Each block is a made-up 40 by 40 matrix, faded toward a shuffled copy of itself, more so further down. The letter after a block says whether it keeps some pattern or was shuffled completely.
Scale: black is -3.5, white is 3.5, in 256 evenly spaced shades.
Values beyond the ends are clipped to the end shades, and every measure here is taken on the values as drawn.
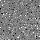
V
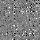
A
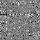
A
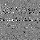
A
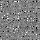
A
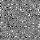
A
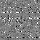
A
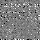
A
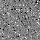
V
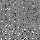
A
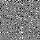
A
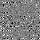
A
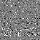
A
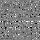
A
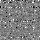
A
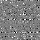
A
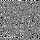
A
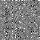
A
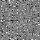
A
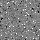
V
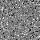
V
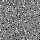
V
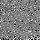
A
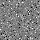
V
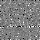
A
